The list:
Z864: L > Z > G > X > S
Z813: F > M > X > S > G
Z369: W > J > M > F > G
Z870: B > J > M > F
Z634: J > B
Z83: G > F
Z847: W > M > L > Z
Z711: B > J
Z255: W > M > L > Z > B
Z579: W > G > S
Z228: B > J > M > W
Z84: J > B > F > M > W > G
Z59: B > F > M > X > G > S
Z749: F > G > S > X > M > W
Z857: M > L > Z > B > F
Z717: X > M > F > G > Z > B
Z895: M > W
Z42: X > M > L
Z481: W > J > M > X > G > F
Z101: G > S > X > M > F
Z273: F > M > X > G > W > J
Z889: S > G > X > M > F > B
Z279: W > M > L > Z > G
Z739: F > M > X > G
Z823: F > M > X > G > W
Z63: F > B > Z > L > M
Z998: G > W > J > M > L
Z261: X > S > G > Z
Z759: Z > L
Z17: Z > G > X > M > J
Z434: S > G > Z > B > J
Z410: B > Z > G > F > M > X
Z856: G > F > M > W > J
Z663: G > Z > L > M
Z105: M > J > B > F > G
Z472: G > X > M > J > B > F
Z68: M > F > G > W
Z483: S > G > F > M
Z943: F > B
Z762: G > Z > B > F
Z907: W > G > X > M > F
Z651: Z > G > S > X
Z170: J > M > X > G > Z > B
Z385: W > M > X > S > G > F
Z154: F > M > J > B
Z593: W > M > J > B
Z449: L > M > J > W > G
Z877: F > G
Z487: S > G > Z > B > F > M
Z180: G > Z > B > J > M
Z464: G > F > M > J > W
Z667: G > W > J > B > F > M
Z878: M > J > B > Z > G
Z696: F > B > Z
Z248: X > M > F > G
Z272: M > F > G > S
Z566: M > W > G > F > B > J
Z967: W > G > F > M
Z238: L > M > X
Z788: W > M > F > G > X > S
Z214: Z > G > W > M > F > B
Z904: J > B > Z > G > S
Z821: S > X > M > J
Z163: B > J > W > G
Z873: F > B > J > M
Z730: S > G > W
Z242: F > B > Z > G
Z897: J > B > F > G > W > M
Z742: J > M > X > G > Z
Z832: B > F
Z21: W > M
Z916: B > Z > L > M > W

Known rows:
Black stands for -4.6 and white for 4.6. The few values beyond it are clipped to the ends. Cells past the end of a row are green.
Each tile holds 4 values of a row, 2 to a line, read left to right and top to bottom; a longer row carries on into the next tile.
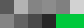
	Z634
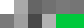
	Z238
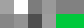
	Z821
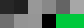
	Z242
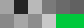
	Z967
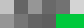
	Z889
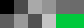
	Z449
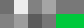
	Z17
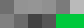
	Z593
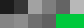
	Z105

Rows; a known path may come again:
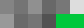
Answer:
Z943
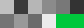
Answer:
Z21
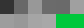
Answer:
Z83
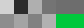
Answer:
Z483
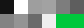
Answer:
Z856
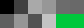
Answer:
Z449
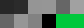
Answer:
Z878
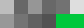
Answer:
Z889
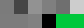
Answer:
Z717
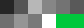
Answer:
Z68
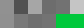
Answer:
Z214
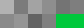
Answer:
Z873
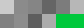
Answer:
Z272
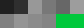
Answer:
Z877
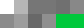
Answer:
Z410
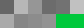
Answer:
Z472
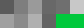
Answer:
Z762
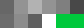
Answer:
Z228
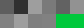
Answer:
Z248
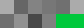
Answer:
Z813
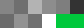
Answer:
Z895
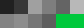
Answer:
Z105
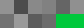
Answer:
Z739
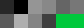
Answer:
Z279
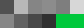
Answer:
Z634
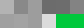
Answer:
Z907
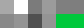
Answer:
Z821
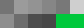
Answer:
Z154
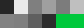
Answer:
Z434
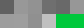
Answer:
Z481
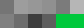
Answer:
Z593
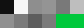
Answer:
Z566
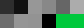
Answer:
Z242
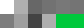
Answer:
Z238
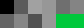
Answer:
Z163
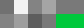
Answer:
Z17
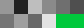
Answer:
Z897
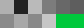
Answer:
Z967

